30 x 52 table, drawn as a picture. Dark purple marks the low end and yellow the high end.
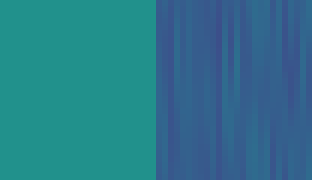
The table splits into one row of 2 panels. Panel 1,1: middling, flat. Panel 1,2: low, streaked downward, faint in contrast.
